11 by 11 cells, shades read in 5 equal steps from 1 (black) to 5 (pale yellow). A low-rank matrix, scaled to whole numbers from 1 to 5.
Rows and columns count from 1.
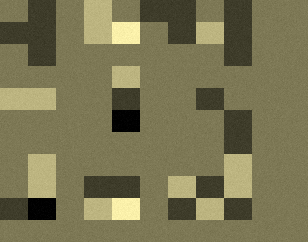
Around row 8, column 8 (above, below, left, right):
3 2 3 4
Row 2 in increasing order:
2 2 2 2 3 3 3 3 4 4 5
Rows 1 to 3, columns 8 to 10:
3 2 3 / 4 2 3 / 3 2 3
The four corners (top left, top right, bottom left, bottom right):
3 3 3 3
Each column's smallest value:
2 1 3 2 1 2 2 2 2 3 3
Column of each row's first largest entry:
4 5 1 5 1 1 1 2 2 5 1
